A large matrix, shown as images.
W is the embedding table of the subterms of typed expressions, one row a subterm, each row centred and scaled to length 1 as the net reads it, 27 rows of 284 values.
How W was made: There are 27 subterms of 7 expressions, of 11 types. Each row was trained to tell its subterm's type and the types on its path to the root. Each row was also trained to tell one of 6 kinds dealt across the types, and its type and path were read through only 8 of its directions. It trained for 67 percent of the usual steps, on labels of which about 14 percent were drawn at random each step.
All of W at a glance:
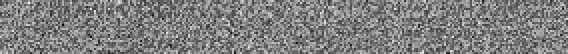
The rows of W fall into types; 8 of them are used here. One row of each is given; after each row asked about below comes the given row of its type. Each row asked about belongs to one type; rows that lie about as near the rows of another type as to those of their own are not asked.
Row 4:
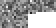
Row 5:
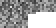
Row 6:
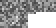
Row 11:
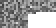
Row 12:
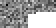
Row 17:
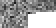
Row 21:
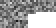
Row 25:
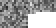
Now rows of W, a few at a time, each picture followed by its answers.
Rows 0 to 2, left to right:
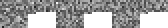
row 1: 11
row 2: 6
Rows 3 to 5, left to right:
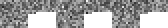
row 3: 4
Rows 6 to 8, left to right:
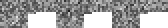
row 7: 21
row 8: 11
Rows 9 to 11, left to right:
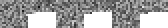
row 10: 4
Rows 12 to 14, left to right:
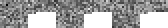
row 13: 5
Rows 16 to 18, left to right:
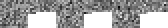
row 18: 25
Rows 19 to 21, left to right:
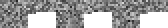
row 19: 21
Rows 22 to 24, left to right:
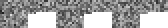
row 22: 6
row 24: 4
